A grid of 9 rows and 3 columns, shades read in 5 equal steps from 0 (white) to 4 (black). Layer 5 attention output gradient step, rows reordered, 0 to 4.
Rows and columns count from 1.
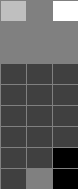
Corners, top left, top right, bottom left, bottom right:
1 0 3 4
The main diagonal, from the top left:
1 2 2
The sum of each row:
3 6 6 9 9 9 9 10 9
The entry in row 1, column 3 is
0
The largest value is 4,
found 2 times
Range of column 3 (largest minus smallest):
4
